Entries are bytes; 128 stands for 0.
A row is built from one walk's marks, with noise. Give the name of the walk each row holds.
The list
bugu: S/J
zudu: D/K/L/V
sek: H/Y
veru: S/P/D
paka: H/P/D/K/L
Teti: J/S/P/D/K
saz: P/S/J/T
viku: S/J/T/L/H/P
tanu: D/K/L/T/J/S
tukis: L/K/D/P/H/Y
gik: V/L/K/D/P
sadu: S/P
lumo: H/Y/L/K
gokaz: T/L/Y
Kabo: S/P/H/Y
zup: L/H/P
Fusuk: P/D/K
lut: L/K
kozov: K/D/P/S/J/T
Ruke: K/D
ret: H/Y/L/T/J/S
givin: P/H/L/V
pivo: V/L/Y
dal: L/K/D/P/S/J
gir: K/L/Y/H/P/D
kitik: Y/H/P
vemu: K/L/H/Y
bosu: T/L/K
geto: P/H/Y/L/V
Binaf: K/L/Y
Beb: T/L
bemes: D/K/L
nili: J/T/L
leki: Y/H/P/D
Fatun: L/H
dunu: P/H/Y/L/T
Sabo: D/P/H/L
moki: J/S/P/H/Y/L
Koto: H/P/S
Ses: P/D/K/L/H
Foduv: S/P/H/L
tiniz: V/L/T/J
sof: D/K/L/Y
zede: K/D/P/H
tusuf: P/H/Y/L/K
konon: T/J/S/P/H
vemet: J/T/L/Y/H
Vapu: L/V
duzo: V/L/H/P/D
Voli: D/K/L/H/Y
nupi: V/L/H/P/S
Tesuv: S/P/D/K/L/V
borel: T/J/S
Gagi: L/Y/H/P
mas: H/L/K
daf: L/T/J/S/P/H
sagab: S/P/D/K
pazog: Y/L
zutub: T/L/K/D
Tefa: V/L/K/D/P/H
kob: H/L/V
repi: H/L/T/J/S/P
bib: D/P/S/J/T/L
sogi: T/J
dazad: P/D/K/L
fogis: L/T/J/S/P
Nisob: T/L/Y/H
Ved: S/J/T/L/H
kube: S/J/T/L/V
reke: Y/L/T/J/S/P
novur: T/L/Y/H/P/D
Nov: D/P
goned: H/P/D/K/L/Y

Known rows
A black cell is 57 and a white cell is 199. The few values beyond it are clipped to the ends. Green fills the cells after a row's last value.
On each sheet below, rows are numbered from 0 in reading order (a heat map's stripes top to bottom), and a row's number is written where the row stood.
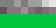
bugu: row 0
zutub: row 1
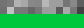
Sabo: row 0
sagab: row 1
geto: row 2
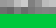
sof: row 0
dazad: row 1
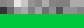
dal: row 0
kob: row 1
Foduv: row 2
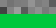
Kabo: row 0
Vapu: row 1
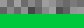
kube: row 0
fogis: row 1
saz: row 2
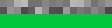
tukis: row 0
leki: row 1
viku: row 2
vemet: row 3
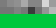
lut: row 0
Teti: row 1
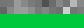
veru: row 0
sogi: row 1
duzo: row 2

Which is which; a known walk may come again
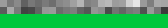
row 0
geto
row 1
saz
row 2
Binaf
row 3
tukis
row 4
zutub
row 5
dunu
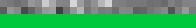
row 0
kitik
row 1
Tesuv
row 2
Teti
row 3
mas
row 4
sek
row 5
borel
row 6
Koto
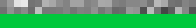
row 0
Ses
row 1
Sabo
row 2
Beb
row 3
Fatun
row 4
sadu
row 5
novur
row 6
leki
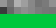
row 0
reke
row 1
nili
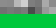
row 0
bosu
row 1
kozov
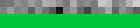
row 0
Nov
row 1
Nisob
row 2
moki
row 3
repi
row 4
vemu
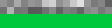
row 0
givin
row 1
tanu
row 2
Voli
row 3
Vapu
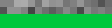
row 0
Foduv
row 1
ret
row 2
vemet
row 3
sogi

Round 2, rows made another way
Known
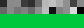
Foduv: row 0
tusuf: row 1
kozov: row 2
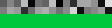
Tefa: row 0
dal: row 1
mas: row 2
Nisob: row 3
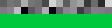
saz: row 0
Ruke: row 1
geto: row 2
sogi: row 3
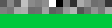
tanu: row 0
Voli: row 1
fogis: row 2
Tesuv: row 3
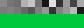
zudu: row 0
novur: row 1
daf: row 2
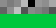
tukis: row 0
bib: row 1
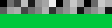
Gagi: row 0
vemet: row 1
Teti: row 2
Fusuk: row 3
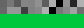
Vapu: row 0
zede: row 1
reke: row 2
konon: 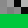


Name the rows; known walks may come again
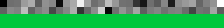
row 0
bugu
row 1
givin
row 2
vemet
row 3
dunu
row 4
Tesuv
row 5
veru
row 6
Sabo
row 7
sof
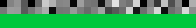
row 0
sagab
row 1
Fusuk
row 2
borel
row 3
kob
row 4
vemu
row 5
lumo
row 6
ret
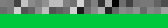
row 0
goned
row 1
tukis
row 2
Binaf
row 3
bosu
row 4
sadu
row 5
kube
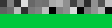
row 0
sek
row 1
saz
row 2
kozov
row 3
Fatun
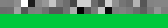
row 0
Voli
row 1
bemes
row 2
Ruke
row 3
gir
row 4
zudu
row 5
Kabo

